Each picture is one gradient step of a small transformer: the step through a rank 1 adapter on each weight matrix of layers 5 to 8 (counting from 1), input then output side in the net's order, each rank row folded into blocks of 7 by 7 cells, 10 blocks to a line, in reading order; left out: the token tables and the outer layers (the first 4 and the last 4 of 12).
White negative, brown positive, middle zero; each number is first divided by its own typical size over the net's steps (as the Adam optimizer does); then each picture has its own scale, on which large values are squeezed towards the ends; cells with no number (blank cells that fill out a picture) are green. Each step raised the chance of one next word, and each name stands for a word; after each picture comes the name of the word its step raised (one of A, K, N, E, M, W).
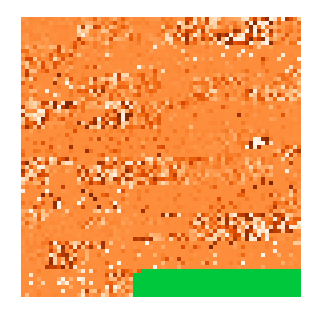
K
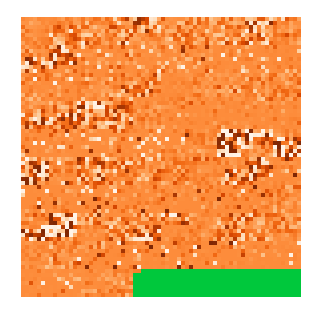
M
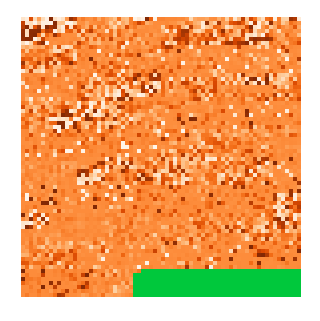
M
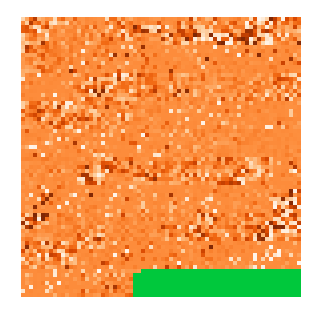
K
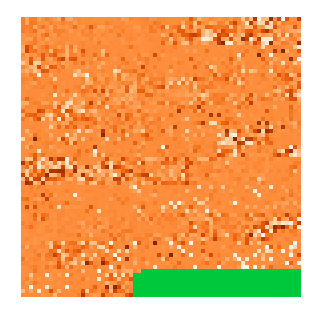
K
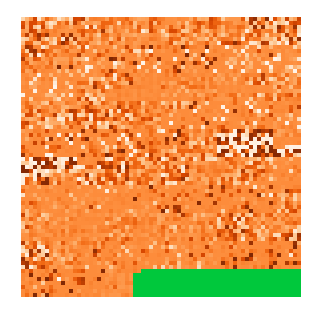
M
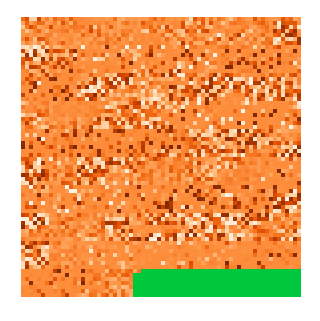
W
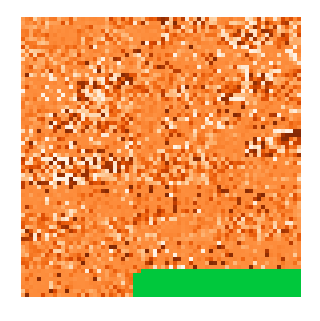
M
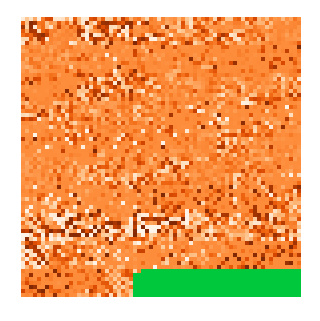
W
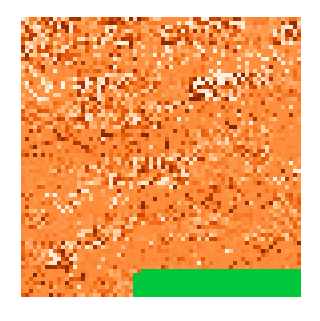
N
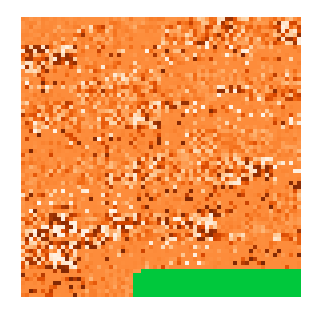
W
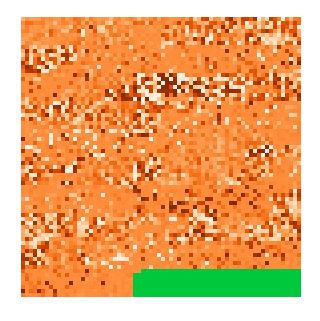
W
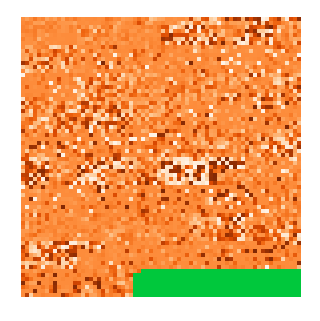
M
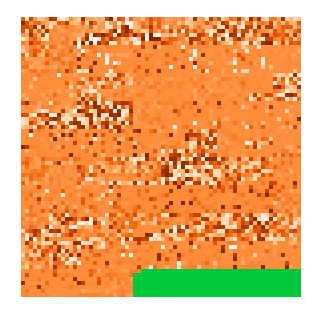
N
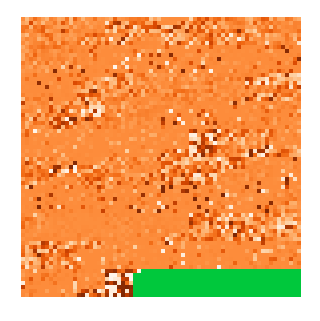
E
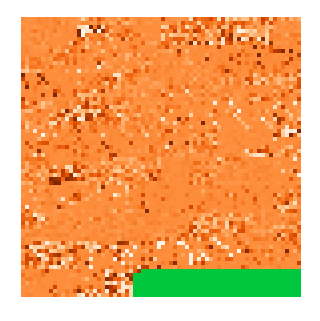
E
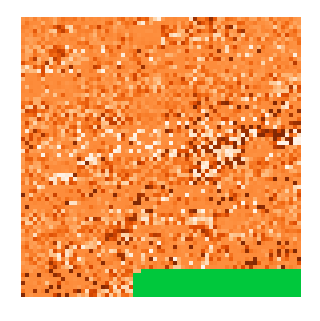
W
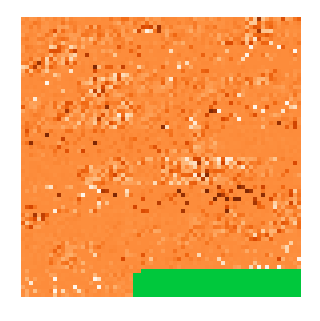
K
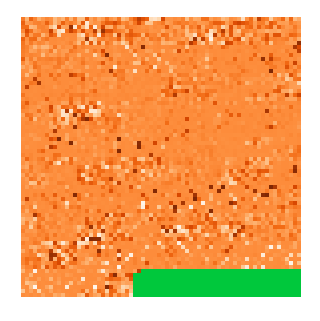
E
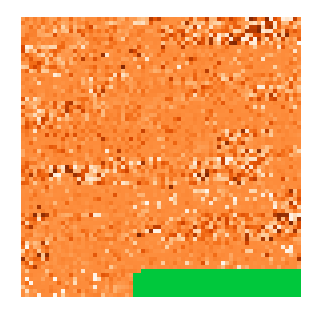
K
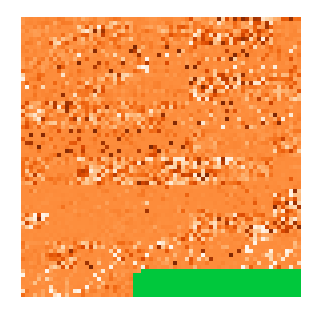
K
